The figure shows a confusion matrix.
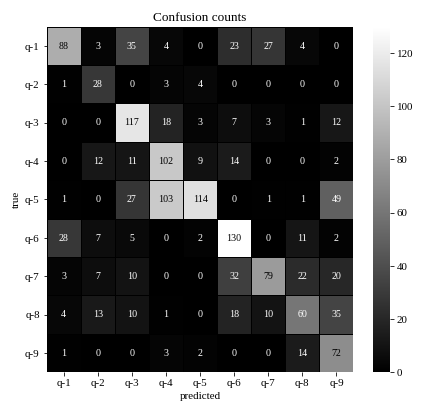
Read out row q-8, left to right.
4 13 10 1 0 18 10 60 35
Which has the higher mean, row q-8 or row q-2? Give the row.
q-8
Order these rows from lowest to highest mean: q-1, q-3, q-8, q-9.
q-9, q-8, q-3, q-1
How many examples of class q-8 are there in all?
151
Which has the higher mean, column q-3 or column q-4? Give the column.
q-4
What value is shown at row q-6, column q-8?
11
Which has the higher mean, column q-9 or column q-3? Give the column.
q-3
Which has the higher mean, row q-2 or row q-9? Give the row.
q-9
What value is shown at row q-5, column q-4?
103
